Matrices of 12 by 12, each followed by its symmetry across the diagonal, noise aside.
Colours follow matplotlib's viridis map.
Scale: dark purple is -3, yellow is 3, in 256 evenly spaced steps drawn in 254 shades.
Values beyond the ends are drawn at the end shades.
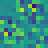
antisymmetric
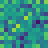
symmetric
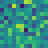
neither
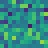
neither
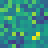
symmetric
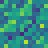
symmetric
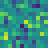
antisymmetric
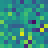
antisymmetric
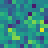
neither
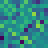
symmetric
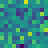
neither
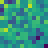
symmetric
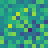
symmetric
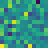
neither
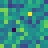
antisymmetric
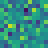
antisymmetric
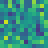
neither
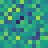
symmetric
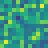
symmetric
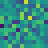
antisymmetric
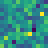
antisymmetric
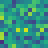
neither
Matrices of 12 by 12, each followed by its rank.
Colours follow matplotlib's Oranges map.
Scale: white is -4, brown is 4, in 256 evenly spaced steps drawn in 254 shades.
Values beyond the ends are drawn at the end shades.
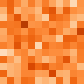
full rank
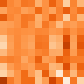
two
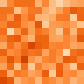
full rank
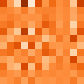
two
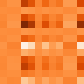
one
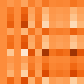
one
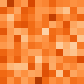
full rank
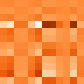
one
